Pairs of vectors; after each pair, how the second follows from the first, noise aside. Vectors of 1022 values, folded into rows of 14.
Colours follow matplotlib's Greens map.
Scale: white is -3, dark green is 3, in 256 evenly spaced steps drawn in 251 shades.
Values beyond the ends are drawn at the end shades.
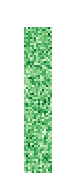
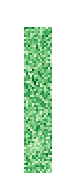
shuffled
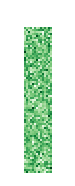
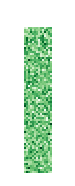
shuffled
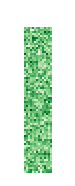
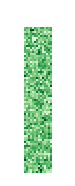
negated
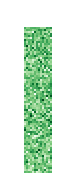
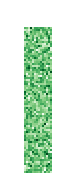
shuffled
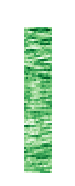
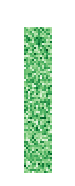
shuffled
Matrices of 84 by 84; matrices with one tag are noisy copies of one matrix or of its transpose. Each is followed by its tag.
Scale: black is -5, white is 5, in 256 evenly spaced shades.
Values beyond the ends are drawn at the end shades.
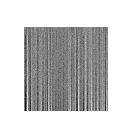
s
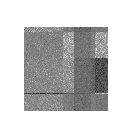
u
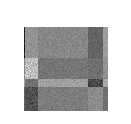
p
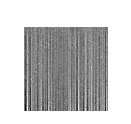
s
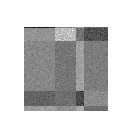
p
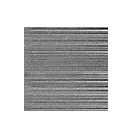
s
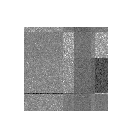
u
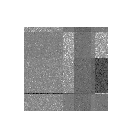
u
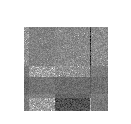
u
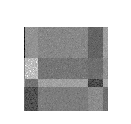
p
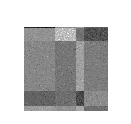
p
